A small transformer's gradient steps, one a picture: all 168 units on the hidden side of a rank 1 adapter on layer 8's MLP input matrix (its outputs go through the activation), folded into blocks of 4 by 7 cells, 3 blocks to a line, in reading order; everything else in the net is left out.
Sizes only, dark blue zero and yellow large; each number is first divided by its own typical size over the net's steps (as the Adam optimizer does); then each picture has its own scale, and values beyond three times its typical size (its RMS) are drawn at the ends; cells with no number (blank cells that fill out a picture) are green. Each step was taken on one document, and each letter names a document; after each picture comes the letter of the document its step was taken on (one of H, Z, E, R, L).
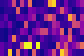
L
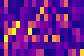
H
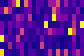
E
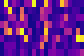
H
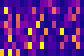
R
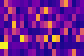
H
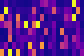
R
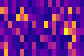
E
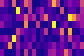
L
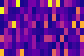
E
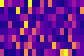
L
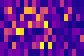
H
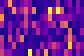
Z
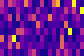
L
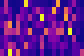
R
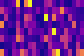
E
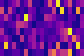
E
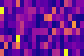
E
